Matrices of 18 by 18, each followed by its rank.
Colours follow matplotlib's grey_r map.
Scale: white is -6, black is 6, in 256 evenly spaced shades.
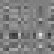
two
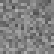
full rank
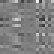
two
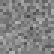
full rank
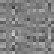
three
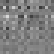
two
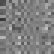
three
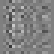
two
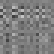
two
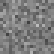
full rank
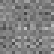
three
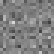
three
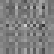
two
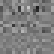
three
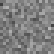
full rank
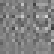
three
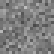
full rank
